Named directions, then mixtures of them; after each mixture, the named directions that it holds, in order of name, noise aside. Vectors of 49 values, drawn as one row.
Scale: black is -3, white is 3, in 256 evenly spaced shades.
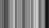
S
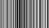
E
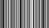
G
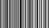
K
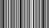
G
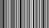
G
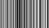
E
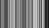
K, S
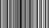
E, K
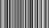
G, K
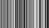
E, S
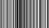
E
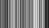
K, S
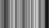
S
